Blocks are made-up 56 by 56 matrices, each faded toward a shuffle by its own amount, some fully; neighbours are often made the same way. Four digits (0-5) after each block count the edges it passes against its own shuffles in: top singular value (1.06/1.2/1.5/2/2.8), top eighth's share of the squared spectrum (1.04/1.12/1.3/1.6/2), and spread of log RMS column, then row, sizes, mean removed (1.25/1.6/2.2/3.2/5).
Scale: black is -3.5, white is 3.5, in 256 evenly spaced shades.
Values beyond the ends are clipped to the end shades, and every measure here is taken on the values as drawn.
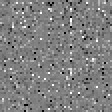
3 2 1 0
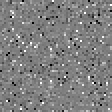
3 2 0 1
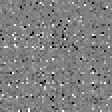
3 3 1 2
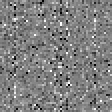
2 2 2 0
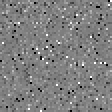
1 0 0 0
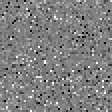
0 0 0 0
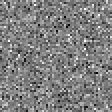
0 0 0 0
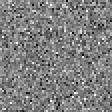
0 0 0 0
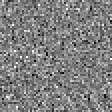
0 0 0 0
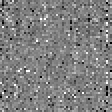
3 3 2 1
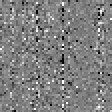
3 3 3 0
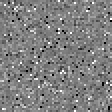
0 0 0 0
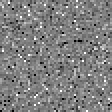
0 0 0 0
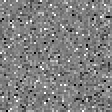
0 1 0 0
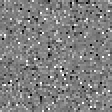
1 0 0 0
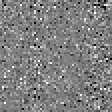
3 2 2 1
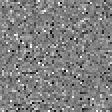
1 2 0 0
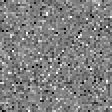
1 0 0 0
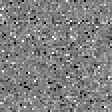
3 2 0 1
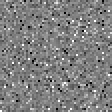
2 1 0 0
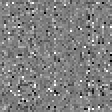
2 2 2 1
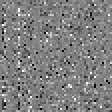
2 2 2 1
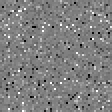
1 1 0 0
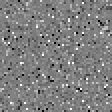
0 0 0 0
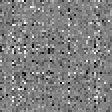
2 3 3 2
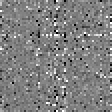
2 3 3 1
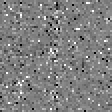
1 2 1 1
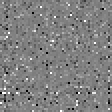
2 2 1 0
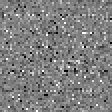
1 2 0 2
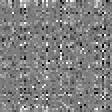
4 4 3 2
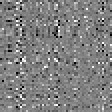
4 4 3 2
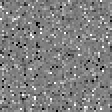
1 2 0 0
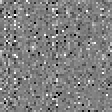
4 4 2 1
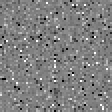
2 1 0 0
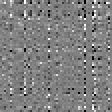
4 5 3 2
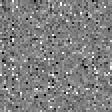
3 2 1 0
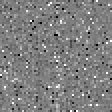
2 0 0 0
